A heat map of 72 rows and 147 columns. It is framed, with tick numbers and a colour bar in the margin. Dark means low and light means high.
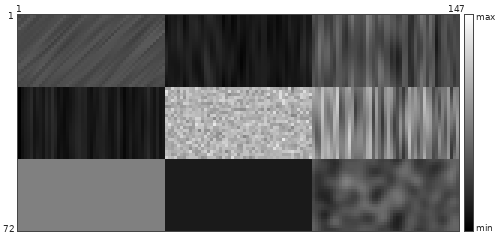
It is made of 3 by 3 panels. Panel 1,1: low, slanting up to the right, faint in contrast. Panel 1,2: very low, streaked downward, faint in contrast. Panel 1,3: low, streaked downward. Panel 2,1: very low, streaked downward, faint in contrast. Panel 2,2: high, fine-grained. Panel 2,3: middling, streaked downward, strong in contrast. Panel 3,1: middling, flat. Panel 3,2: very low, flat. Panel 3,3: low, blotchy.
